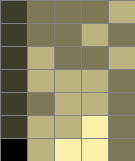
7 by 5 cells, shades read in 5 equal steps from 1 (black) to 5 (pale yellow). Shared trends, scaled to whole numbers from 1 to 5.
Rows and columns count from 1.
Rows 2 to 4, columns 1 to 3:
2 3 3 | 2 4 3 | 2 4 4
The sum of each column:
13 25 26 28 23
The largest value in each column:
2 4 5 5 4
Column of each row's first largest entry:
5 4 2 2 3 4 3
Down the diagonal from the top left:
2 3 3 4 3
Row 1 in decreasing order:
4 3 3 3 2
